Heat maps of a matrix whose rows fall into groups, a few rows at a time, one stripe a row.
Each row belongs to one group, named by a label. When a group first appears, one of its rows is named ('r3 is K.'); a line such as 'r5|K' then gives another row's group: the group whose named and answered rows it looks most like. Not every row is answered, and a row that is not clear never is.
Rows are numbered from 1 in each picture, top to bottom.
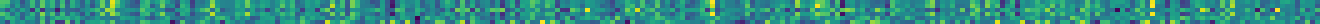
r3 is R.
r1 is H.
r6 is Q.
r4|H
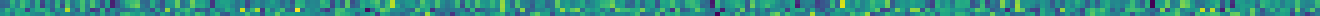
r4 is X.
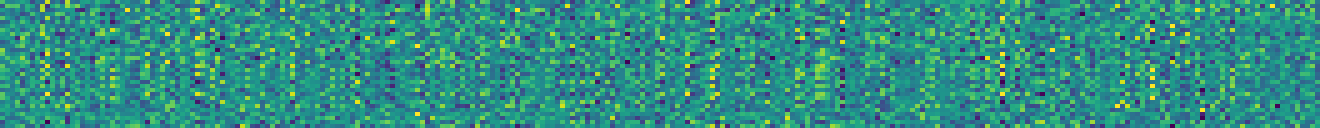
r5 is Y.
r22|H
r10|Y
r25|H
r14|Y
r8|H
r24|Y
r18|H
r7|Q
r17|Y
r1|Y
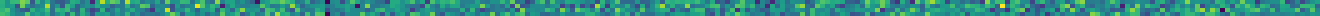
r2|Y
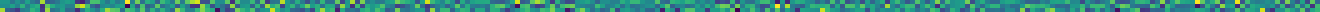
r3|R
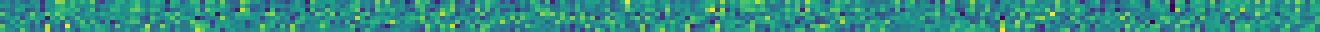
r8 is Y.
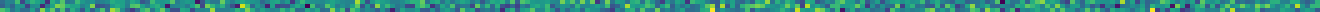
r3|H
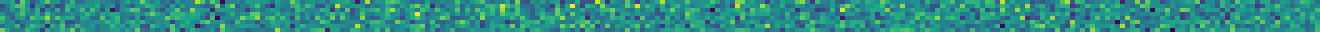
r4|R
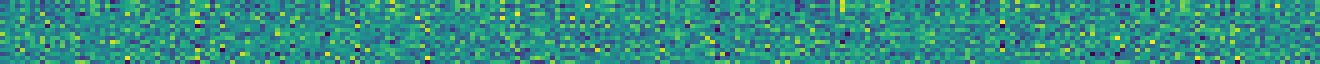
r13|Y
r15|X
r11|H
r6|Y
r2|R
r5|R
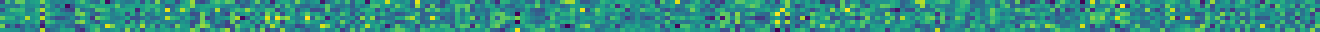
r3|Q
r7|R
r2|R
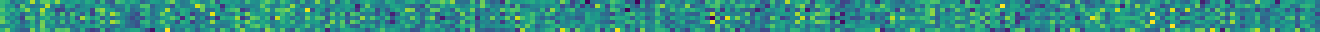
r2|Y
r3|Q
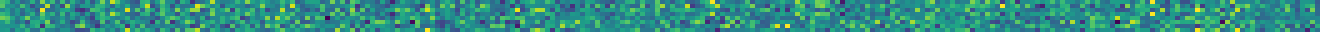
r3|X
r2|Y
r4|H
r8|X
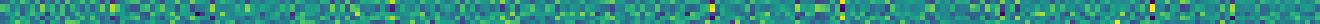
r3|H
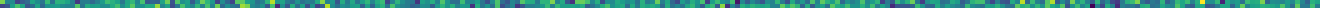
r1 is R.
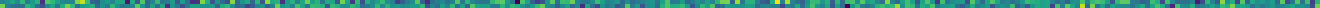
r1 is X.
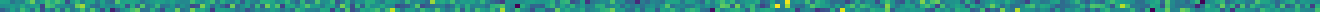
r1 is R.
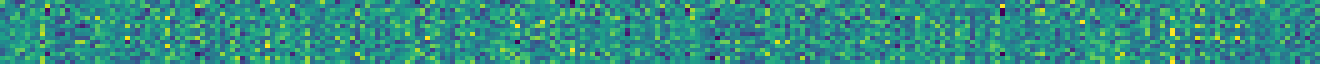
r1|R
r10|X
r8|Q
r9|Q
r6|Q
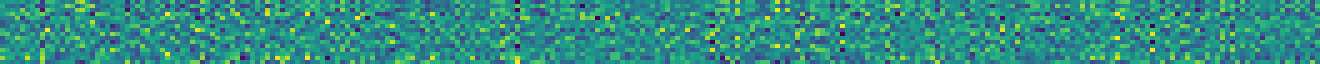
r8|Y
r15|Q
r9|H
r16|X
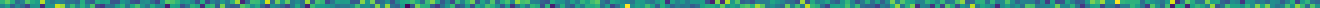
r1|Q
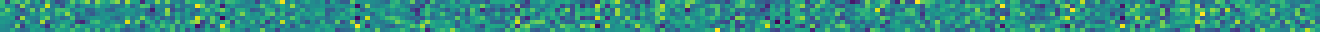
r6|X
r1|Q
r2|Y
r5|Y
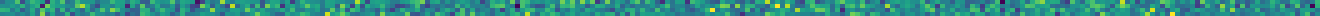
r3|H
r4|Q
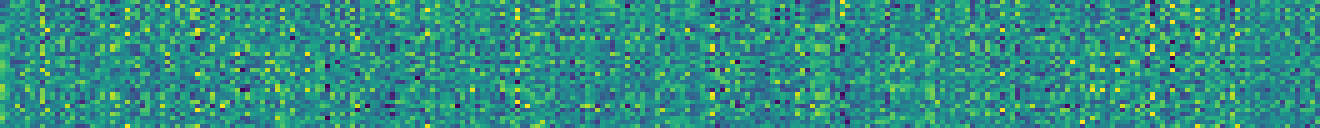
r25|H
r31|Q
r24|H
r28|Y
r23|Q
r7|H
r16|R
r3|X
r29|H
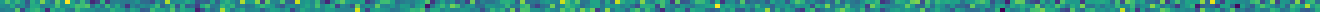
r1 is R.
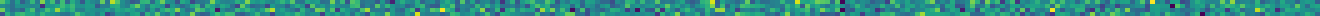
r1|H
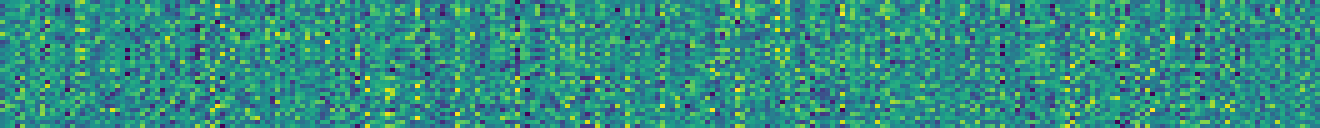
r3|R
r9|Q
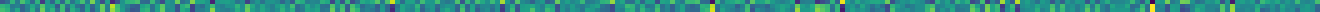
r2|H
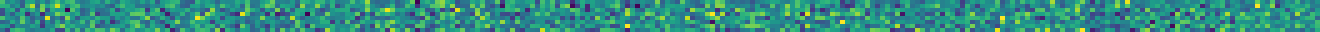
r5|Y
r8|Q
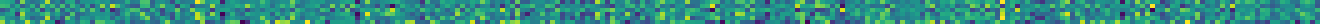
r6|Q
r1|Y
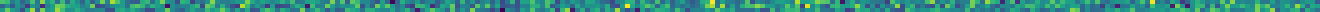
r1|H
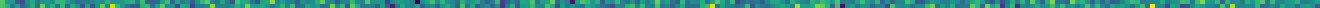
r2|H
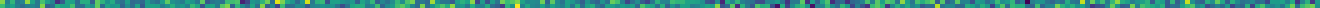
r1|Q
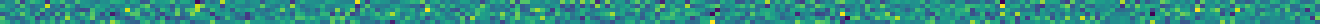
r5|Q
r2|Y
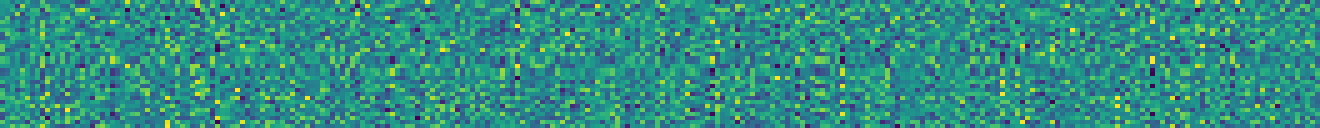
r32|Q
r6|H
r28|Y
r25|Q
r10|Q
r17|X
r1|X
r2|Y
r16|H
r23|R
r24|Y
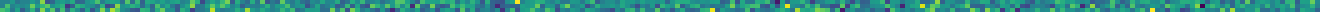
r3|H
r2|R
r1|X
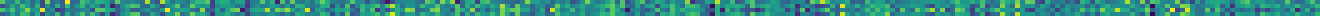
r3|Q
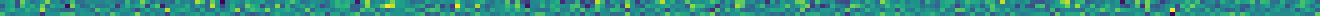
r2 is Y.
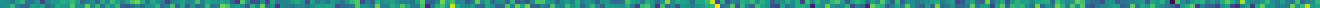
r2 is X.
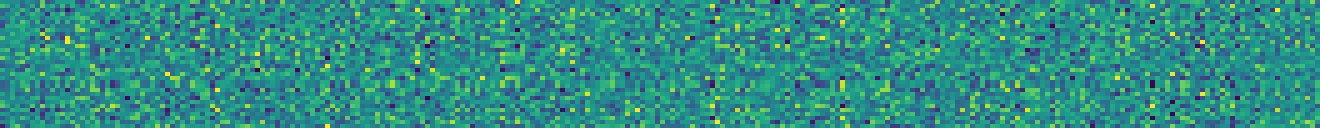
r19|Q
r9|Q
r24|R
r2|H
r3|R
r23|R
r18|R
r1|X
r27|H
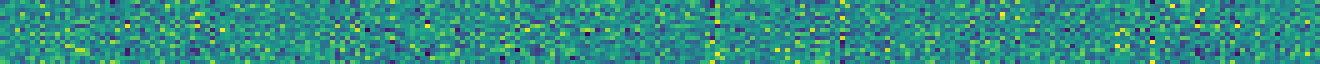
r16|H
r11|H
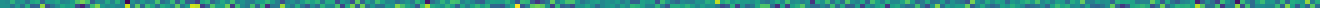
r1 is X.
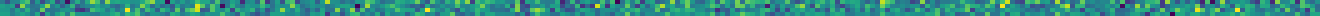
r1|R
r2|Y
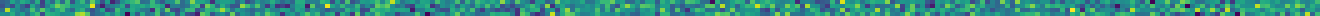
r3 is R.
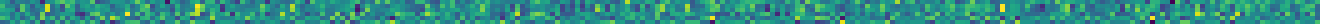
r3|Y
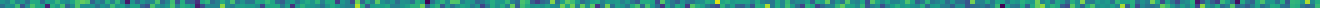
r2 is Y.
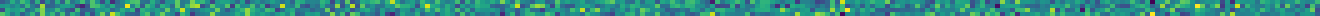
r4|H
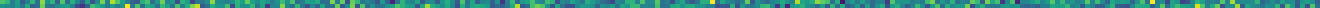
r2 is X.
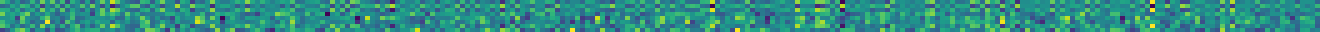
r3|H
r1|H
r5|Y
